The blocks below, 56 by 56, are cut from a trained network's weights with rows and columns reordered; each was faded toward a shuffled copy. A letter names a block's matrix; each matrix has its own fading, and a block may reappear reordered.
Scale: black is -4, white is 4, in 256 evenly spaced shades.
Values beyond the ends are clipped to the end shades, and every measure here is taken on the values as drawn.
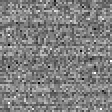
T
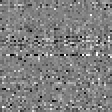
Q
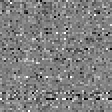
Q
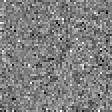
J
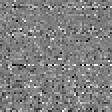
Q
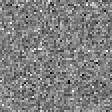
J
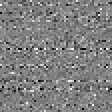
Q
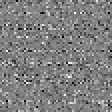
Q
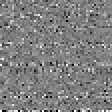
Q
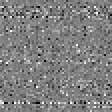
Q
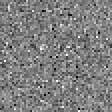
J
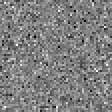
J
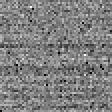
T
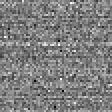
T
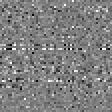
Q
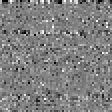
Q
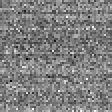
T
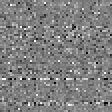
Q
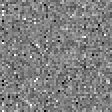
J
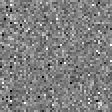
J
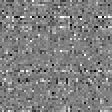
Q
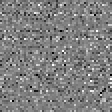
Q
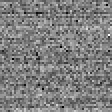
T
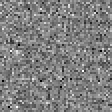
J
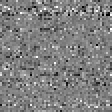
Q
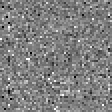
J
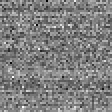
T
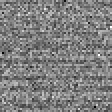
T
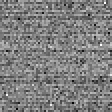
T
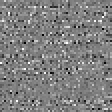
Q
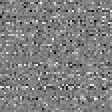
Q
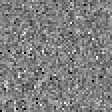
J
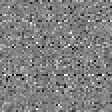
Q
